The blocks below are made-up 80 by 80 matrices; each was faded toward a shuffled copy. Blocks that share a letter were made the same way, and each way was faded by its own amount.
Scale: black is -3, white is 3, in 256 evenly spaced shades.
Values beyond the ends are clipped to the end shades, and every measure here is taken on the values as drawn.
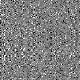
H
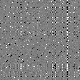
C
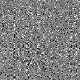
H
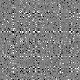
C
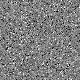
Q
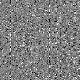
H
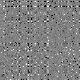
C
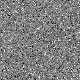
Q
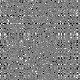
C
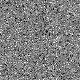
Q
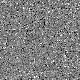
Q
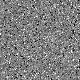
Q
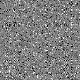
H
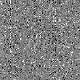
H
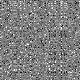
H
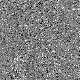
Q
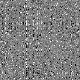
H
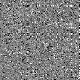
H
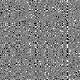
C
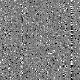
H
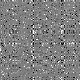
C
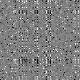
C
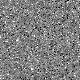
Q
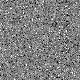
Q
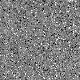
Q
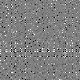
C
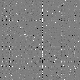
C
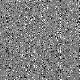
H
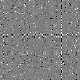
C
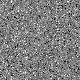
Q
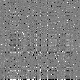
C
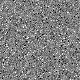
Q
